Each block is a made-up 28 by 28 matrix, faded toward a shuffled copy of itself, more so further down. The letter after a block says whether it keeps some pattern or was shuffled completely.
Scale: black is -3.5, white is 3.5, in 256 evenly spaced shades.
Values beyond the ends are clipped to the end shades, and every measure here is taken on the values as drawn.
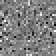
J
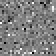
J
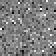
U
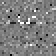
J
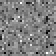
J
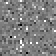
J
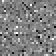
U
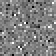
U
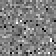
J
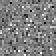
U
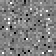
U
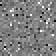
U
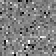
U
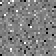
U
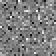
U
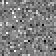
U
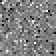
U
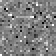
J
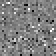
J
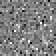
U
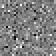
J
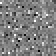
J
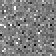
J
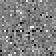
J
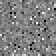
U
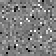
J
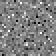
U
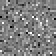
U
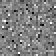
U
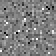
U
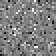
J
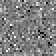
U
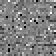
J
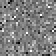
U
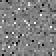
U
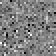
U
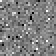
U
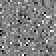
U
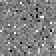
U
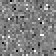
U
